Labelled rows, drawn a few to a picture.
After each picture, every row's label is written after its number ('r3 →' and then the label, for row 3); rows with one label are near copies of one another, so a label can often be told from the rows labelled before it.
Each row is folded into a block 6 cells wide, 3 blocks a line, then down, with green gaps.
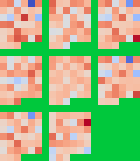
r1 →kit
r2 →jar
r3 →kit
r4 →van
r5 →jar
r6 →kit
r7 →kit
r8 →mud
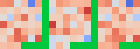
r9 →kit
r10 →mud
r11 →kit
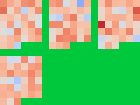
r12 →jar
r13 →kit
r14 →mud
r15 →van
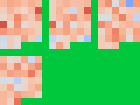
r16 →mud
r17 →mud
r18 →kit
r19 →van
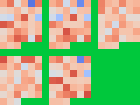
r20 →kit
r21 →kit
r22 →jar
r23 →jar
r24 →kit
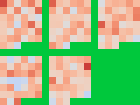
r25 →jar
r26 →jar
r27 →mud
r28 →van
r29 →mud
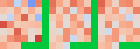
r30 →kit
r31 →jar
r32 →jar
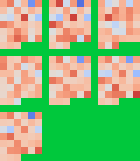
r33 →kit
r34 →kit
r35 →van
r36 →jar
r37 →kit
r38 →kit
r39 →kit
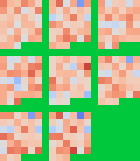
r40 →jar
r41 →kit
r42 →van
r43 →van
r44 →mud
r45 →kit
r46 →kit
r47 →kit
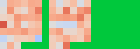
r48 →mud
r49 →van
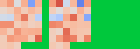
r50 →kit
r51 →kit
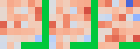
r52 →mud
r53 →mud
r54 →kit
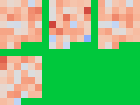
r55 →van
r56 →mud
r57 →van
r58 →jar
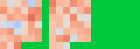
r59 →van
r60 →jar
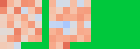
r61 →jar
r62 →van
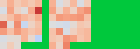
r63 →mud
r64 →van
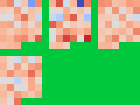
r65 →kit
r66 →kit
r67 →jar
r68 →van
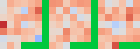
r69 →mud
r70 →jar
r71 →van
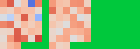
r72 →kit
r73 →jar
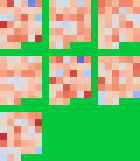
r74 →kit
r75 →van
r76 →jar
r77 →van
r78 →kit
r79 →mud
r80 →mud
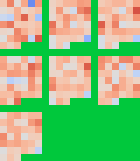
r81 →kit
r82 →mud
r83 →mud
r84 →van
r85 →mud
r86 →jar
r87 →mud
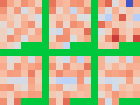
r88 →jar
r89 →jar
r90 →kit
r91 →van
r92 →van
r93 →van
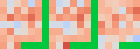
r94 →van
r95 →van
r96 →mud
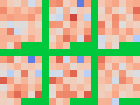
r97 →van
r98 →kit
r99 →mud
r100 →kit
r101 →kit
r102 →jar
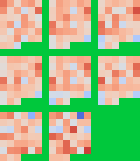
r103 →jar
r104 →mud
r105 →mud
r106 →mud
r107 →mud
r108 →mud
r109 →kit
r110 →kit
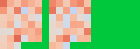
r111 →jar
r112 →jar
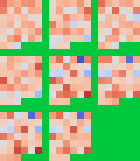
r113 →jar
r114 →mud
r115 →jar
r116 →mud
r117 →kit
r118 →kit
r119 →kit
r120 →kit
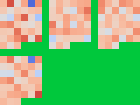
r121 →kit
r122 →mud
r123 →jar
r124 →kit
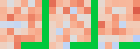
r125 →van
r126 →jar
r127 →mud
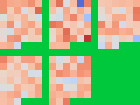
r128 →jar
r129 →kit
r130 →mud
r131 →jar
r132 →van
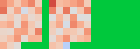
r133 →jar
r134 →jar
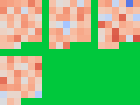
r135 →jar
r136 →van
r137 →kit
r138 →mud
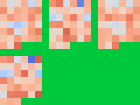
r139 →van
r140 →kit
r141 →van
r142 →kit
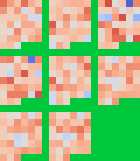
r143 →jar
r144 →mud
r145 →kit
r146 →kit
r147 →mud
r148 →van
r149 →van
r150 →van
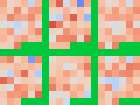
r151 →van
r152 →kit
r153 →van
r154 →kit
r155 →mud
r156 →van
